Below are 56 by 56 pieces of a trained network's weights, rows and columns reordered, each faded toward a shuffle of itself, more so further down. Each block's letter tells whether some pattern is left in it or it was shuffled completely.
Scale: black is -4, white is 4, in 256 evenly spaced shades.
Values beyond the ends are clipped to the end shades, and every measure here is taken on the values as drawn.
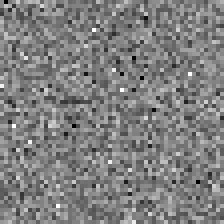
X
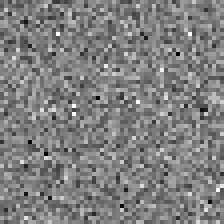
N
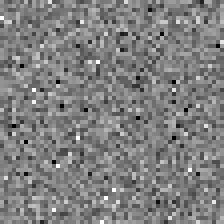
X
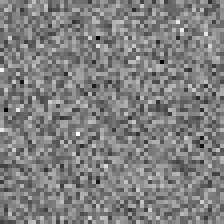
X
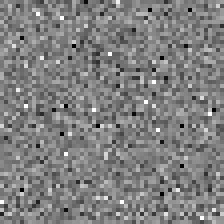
X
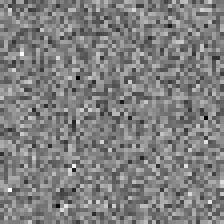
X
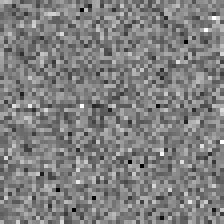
X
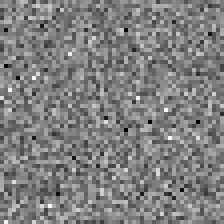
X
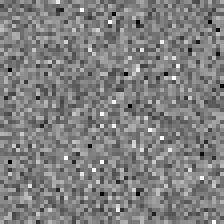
N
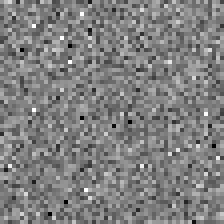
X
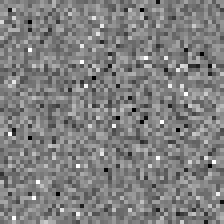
X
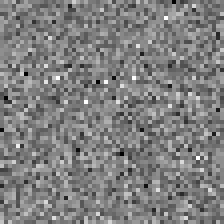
N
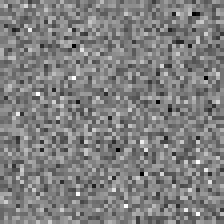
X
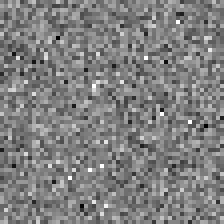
N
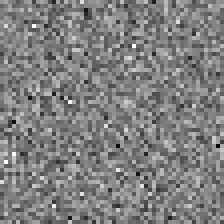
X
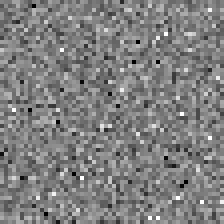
N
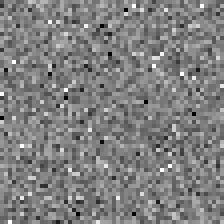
N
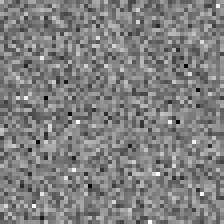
N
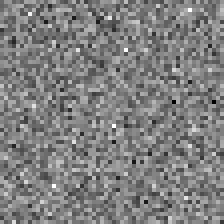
N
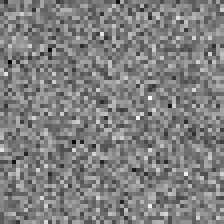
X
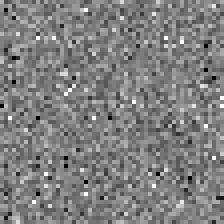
N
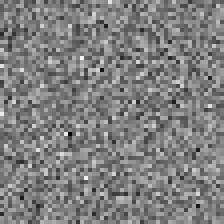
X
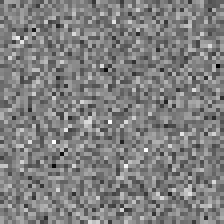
N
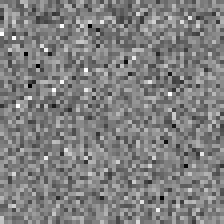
X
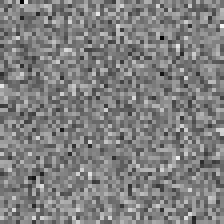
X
